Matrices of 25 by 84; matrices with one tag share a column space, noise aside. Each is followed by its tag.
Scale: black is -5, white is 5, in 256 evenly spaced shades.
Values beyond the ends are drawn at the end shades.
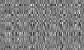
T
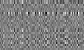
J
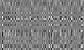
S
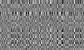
J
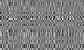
S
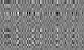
J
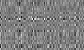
S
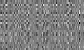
T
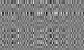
J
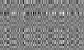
J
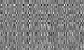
T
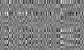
J
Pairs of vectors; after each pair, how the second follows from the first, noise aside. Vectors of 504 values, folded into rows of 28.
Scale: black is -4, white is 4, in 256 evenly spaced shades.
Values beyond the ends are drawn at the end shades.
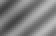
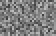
shuffled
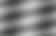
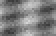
copied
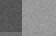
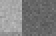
negated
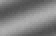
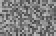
shuffled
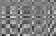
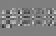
partly zeroed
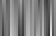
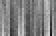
negated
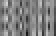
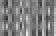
negated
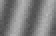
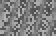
sign-scrambled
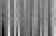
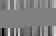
partly zeroed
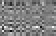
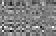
copied
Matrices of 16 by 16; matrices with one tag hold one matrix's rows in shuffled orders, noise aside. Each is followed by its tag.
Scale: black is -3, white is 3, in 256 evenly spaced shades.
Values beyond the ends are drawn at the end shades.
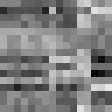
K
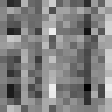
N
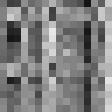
N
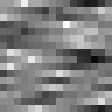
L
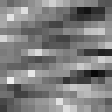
L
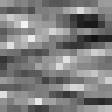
L
